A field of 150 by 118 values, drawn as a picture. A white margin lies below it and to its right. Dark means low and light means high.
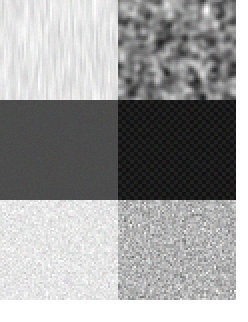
The table splits into 3 rows of 2 panels. Panel 1,1: very high, streaked downward, faint in contrast. Panel 1,2: middling, blotchy, strong in contrast. Panel 2,1: low, flat. Panel 2,2: very low, checkered, faint in contrast. Panel 3,1: very high, fine-grained, faint in contrast. Panel 3,2: high, fine-grained.
